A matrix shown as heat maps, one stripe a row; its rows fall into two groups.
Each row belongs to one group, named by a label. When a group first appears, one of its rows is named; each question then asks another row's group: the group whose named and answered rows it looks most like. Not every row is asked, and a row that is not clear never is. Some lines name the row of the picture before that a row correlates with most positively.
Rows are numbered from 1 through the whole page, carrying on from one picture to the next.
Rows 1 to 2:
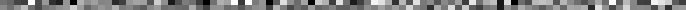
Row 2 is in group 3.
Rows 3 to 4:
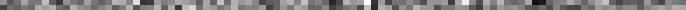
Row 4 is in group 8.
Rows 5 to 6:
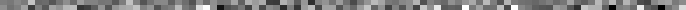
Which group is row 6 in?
3
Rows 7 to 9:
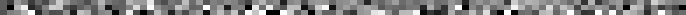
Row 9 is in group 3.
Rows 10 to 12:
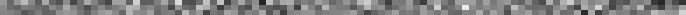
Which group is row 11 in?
3
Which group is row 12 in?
8
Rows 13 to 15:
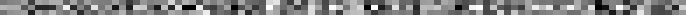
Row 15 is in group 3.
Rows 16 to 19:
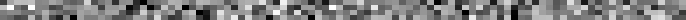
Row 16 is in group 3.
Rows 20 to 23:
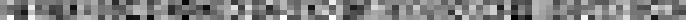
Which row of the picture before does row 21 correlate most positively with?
19
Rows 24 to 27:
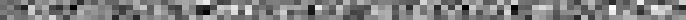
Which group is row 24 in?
3
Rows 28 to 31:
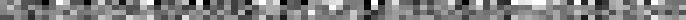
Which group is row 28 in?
8
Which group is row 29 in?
8
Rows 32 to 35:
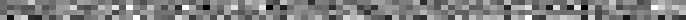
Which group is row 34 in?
8
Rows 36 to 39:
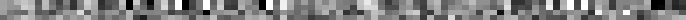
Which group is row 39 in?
3
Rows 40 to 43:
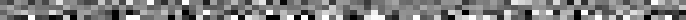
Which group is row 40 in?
8
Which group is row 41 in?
8
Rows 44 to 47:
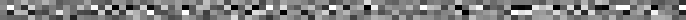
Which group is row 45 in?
8
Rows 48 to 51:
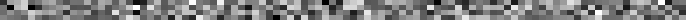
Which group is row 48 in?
3
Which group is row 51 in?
3
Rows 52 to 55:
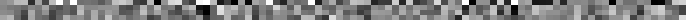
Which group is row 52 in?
3
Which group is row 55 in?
8
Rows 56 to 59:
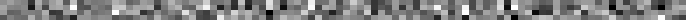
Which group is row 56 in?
3
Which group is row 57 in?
3
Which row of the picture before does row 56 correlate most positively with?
52
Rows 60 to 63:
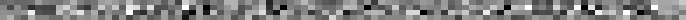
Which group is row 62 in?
3
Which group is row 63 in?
8
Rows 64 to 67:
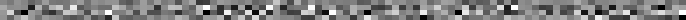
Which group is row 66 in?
8
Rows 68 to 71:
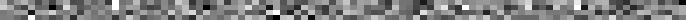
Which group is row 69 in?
8
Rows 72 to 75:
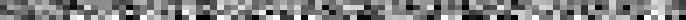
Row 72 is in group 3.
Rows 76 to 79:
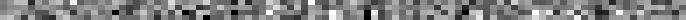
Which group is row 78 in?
8
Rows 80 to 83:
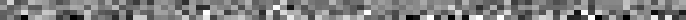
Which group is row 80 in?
8
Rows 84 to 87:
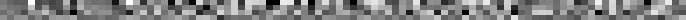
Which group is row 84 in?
3
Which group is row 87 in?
3
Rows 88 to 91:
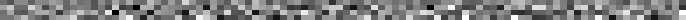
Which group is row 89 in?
8
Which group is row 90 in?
8
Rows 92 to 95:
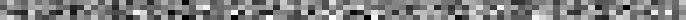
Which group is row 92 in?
8
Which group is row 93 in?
3
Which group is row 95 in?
8
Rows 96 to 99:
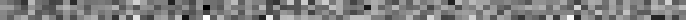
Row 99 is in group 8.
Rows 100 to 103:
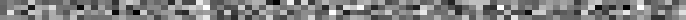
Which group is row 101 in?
3
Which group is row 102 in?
8
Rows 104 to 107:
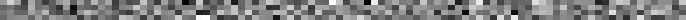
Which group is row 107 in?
3
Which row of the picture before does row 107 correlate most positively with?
103
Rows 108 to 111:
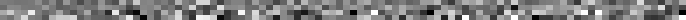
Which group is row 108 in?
3
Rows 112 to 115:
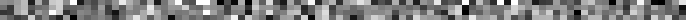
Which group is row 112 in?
3
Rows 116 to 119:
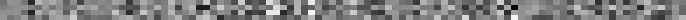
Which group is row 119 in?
3
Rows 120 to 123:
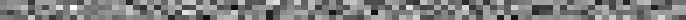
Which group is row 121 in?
3
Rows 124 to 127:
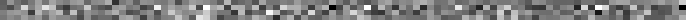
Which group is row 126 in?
3
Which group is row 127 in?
3
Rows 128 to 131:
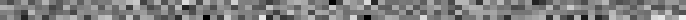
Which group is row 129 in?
8
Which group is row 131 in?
8
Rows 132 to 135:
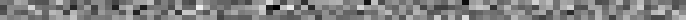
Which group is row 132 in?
8
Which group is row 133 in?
3
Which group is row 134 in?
8
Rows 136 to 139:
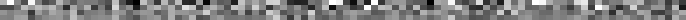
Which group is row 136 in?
8
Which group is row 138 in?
3
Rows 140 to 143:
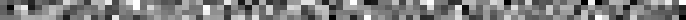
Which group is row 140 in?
8
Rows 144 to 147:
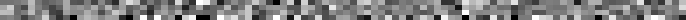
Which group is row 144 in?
3
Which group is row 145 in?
8
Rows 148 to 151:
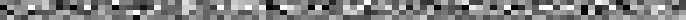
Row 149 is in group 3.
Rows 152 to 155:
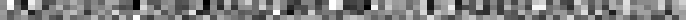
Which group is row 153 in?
8
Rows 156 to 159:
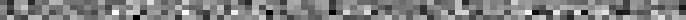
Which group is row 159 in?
8
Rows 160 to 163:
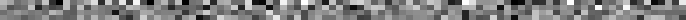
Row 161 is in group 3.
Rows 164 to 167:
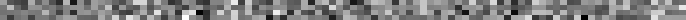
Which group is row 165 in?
8
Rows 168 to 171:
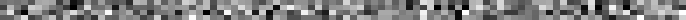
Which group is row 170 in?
8
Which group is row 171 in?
3
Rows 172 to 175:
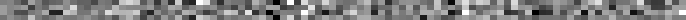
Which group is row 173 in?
3
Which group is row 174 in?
8
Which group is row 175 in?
3
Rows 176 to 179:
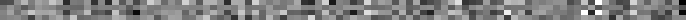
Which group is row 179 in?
3
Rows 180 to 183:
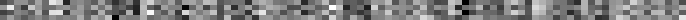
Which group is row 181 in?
8
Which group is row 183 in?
8
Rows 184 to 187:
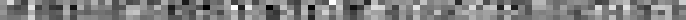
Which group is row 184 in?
8
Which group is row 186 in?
3
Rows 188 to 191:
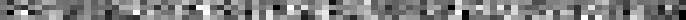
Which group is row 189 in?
3
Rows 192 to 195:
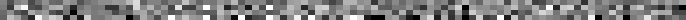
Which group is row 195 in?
3
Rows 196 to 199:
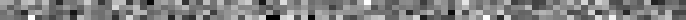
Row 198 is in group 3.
